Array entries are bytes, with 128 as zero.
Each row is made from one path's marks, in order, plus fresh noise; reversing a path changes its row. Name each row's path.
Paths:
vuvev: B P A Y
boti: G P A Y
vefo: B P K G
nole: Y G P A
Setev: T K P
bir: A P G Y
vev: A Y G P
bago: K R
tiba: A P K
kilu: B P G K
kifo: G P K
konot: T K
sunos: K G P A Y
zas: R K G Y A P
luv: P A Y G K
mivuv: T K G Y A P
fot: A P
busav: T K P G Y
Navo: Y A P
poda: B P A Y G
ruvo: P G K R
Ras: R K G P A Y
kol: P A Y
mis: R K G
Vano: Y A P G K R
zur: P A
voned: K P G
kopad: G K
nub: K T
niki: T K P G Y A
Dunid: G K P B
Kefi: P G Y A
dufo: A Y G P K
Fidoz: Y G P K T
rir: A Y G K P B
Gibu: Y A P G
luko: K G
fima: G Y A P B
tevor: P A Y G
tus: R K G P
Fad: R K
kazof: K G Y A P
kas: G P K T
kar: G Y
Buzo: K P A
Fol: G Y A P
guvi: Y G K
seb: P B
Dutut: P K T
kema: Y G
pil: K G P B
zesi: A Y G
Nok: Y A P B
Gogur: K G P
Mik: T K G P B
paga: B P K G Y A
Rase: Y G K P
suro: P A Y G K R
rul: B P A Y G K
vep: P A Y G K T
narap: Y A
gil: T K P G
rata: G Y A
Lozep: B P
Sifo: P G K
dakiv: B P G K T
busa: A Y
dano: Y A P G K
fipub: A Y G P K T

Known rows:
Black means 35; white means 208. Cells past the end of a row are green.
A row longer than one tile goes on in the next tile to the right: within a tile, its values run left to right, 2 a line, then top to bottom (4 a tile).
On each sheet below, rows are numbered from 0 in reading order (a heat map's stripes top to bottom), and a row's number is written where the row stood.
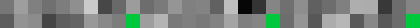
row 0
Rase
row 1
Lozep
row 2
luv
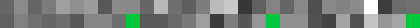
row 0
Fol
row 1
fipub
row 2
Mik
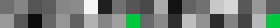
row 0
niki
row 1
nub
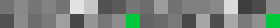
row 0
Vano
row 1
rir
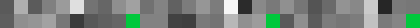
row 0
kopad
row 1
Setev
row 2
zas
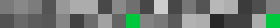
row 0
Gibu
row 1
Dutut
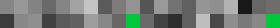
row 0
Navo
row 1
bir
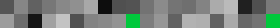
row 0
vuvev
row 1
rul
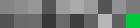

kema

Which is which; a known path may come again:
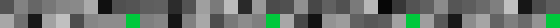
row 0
vuvev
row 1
voned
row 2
zur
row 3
Kefi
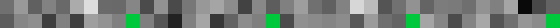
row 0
Nok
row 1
boti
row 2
dano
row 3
vefo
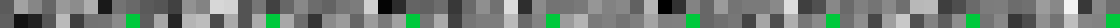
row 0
busa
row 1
bago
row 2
paga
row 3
Gogur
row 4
Lozep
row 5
rir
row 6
suro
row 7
mivuv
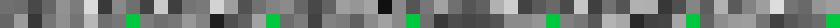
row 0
kazof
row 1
kas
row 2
mis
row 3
narap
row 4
Dutut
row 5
kopad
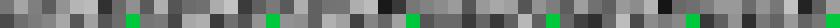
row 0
dufo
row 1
vep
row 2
dakiv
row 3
kema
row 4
bir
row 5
fot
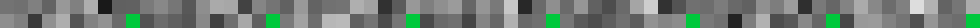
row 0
poda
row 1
Gibu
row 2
Sifo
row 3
vev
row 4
nole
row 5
tevor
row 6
guvi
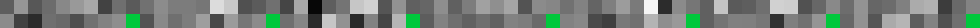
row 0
rata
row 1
Vano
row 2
nub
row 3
Fol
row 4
Setev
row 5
Fidoz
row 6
luv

